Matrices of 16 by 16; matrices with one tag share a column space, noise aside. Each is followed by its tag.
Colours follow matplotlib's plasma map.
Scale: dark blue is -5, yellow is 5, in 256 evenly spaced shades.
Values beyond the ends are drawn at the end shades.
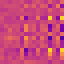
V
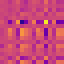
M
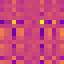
M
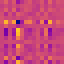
M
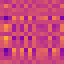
V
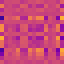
V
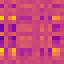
V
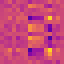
V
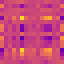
V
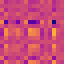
M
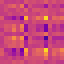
V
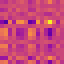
M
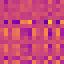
M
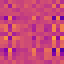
V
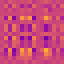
V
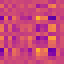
V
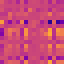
M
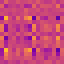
V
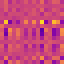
M
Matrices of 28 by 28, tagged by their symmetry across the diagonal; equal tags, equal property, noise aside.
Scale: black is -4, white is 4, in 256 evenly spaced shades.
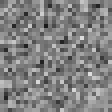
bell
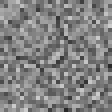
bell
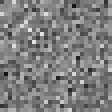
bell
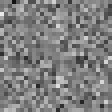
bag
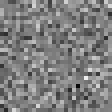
bag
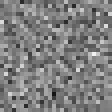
bag
